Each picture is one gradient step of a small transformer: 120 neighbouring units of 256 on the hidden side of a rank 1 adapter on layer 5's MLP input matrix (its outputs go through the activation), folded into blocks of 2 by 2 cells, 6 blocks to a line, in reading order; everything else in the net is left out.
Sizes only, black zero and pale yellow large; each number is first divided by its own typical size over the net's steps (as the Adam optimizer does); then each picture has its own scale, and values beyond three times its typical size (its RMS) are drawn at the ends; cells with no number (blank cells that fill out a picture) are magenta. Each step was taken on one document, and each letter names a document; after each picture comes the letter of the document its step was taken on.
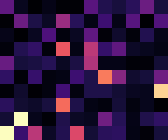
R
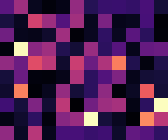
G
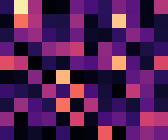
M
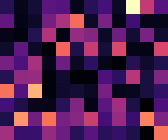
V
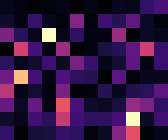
R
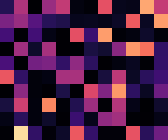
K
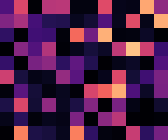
K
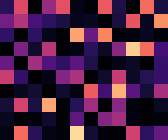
K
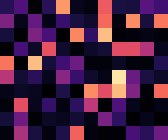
K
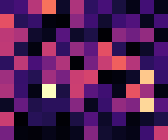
M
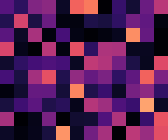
M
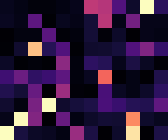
R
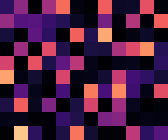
K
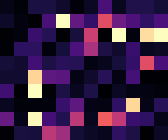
V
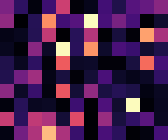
V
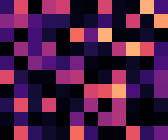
K
